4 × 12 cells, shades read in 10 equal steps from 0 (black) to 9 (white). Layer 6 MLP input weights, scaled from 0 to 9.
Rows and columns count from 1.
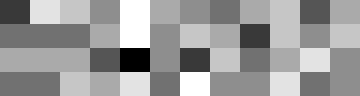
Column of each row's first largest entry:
5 5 11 7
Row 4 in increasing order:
4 4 4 4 5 5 5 6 7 8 8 9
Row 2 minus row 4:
0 0 -3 0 1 1 -2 1 -3 -1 1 2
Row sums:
68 66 58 69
